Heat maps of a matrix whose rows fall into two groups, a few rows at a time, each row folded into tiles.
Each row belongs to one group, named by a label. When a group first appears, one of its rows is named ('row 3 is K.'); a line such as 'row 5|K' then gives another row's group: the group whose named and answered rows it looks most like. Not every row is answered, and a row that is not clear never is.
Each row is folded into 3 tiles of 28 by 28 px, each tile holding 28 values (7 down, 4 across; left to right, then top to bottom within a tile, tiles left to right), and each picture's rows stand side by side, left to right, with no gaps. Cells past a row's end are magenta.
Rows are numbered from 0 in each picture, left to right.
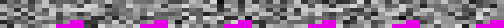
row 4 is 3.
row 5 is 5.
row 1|3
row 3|3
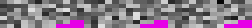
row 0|5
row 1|3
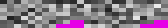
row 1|3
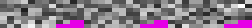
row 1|5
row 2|3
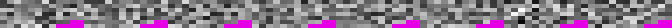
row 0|5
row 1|3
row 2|5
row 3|3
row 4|3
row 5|5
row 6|3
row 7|3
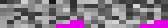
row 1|5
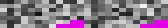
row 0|3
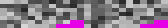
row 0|5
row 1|3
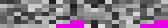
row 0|3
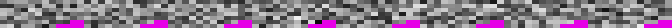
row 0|5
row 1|3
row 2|3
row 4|5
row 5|3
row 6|5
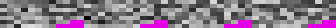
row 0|5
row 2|5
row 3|5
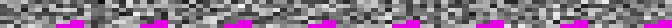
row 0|5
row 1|3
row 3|3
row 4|3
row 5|5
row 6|3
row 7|5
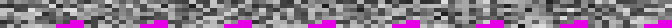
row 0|5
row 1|3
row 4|3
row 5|3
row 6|5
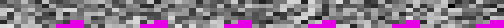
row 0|5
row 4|5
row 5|5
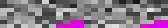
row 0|5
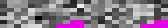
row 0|5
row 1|3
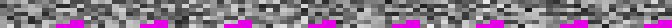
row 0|5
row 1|5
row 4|5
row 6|5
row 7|5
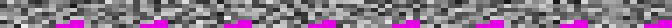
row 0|5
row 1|3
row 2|5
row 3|5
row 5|5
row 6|3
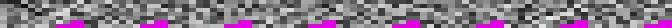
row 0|3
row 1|3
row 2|5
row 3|5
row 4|3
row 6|3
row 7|5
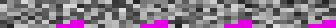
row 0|3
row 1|5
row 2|3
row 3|5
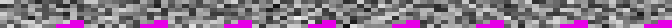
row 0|5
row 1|5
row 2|5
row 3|3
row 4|3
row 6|5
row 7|5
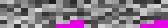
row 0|5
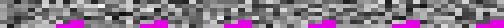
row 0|3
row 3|5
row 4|3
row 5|5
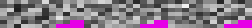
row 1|5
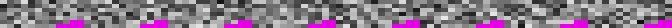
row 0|5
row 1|5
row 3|5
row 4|5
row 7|3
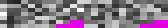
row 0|3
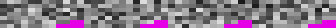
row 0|5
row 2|5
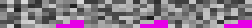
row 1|3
